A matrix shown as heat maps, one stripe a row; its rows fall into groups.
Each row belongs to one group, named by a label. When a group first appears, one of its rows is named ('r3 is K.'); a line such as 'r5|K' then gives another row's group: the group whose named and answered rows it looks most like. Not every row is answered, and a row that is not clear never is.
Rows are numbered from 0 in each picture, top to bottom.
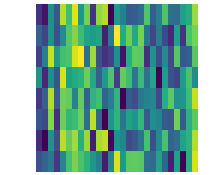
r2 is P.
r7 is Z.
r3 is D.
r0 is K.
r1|Z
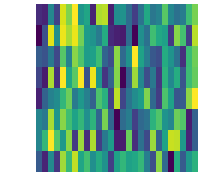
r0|K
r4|K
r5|P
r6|P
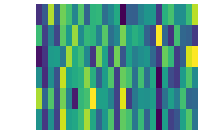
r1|Z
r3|D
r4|D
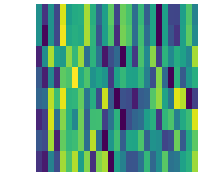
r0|D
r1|D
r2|P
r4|P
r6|Z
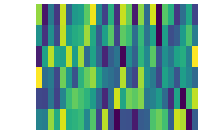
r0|D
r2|P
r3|D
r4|Z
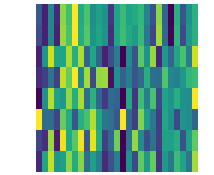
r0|Z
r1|Z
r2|P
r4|P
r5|D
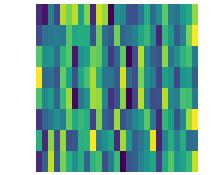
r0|K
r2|D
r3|D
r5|K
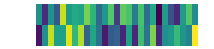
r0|D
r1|P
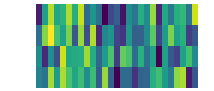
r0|P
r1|P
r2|D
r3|P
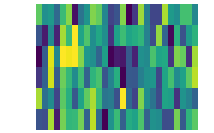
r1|Z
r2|P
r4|D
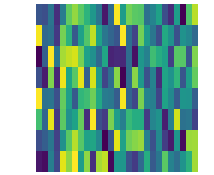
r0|Z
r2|P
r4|D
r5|Z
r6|Z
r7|K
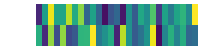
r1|D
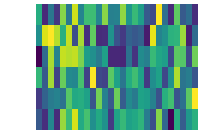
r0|Z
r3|Z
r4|K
